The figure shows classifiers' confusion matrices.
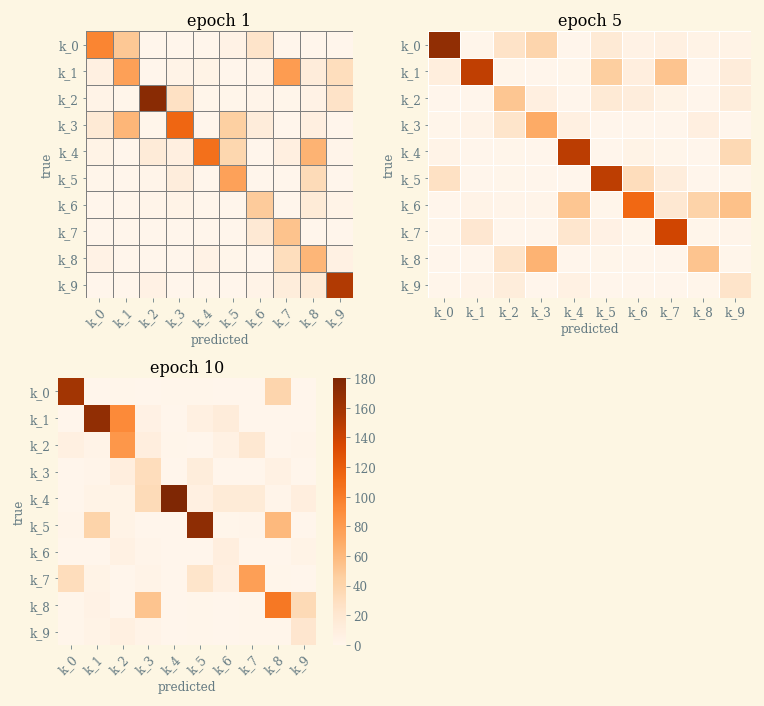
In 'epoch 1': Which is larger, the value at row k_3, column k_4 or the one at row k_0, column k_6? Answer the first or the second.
the second
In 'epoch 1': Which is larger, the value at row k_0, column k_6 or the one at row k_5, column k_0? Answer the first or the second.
the first
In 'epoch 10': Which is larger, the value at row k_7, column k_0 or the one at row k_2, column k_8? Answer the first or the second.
the first
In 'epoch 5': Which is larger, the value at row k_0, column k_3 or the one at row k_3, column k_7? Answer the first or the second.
the first
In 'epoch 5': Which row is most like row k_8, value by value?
k_3
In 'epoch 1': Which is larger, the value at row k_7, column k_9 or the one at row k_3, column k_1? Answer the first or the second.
the second
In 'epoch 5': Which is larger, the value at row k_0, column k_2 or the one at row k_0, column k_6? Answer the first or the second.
the first
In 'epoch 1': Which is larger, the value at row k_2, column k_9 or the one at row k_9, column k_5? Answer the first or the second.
the first
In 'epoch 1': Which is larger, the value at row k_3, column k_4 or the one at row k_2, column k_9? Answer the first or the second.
the second
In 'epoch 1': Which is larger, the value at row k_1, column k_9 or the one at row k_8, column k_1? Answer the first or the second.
the first
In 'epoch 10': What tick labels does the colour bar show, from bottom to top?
0, 20, 40, 60, 80, 100, 120, 140, 160, 180
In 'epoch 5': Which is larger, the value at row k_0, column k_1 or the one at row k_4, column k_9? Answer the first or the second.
the second
